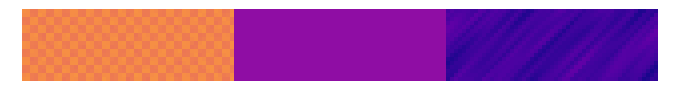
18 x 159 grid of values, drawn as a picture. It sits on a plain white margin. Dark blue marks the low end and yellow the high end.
The table splits into one row of 3 panels. Panel 1,1: high, checkered, faint in contrast. Panel 1,2: low, flat. Panel 1,3: very low, slanting up to the right, faint in contrast.
